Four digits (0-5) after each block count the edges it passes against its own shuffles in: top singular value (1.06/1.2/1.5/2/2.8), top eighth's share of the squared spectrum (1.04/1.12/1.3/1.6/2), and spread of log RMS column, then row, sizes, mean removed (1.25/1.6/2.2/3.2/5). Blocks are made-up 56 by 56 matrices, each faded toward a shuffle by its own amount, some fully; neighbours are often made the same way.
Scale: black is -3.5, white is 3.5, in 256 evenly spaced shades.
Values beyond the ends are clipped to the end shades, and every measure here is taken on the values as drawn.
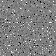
3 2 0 0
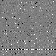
4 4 0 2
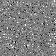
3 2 0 0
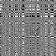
5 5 3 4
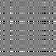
5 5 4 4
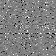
3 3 0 1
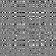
5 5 3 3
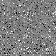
3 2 0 1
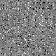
3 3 1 0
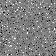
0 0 0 0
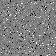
0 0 0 0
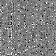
3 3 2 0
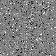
2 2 0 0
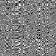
4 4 3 2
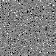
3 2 0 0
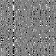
4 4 3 1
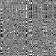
4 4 3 2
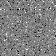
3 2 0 0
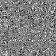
3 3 1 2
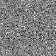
3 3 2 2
